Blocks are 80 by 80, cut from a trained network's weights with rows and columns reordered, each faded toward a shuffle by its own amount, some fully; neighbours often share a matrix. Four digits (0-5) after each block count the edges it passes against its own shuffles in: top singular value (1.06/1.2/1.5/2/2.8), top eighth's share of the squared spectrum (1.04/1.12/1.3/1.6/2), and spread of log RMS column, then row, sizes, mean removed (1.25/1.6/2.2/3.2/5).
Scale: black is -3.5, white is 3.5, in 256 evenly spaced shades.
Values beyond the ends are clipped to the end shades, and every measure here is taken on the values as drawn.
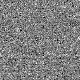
1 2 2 0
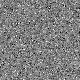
0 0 0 0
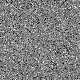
0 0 0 0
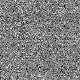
2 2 2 1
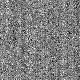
2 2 0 0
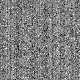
3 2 0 1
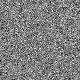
0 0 0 0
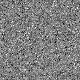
1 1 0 0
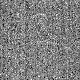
2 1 0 1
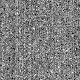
2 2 0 1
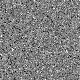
0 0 0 0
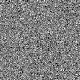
2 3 1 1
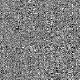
3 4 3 2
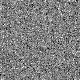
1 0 0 0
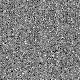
1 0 0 0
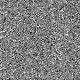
0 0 0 0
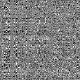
3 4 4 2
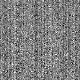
3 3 1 2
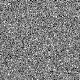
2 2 1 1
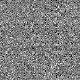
2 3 3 1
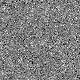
1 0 1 0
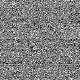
2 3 3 1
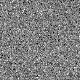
1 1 1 0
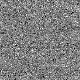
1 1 1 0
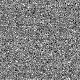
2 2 1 0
